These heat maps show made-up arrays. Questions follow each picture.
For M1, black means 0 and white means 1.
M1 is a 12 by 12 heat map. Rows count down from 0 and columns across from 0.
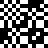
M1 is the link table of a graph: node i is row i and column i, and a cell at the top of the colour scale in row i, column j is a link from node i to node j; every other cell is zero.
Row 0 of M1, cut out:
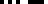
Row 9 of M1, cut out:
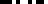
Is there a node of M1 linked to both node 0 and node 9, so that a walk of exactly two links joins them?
yes
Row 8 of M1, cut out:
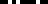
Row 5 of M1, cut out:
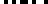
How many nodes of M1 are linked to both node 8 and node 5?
3
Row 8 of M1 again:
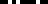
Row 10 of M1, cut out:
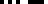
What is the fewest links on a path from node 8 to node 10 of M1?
3
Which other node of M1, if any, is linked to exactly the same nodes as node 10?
node 0
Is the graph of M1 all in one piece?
yes
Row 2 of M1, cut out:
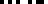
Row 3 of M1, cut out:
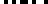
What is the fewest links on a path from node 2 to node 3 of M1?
1
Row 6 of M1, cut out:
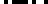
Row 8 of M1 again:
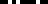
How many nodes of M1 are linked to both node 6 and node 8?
2
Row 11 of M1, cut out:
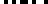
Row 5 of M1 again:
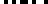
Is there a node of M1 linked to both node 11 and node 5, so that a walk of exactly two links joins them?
yes
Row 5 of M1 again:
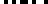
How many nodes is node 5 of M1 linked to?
6
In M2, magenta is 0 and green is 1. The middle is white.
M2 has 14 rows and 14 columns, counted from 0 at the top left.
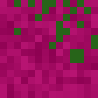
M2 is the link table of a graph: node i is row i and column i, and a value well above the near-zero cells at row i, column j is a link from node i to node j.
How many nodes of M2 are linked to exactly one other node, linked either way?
1
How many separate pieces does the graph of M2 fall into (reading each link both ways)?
1
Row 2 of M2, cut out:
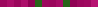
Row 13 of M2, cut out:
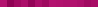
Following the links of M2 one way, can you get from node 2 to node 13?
yes
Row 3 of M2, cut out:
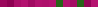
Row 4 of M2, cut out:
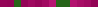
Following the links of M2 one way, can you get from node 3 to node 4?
no
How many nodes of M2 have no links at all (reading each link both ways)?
0
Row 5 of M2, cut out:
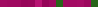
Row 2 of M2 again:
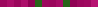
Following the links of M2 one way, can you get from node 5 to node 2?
no
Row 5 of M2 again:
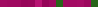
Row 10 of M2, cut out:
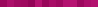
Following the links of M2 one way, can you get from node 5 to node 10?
yes
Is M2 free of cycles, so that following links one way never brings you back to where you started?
yes
